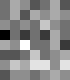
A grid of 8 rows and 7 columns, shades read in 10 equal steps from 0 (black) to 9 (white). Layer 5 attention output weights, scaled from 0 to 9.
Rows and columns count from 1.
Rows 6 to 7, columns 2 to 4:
3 4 7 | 7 6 8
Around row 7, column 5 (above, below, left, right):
4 5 8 5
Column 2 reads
6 6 4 4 5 3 7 5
